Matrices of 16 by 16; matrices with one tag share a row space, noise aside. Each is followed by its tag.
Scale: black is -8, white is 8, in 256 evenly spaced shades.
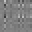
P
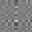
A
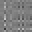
P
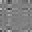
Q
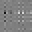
P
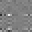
Q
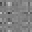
Q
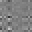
Q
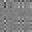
P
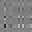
P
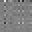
P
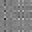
P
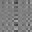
A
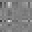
Q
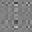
A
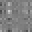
Q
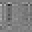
Q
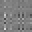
P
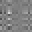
Q
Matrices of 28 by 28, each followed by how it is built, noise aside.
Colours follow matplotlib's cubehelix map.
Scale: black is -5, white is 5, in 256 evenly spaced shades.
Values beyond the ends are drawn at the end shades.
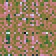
low rank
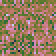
low rank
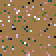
sparse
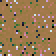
sparse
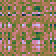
low rank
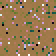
sparse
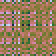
low rank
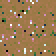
sparse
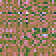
low rank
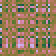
low rank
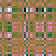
low rank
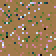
sparse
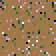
sparse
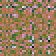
low rank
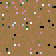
sparse
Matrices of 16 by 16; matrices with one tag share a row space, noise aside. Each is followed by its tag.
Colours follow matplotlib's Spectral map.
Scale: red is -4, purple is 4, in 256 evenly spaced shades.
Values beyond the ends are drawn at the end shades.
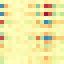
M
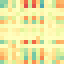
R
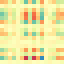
R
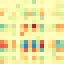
R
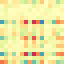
R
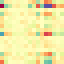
M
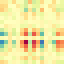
R
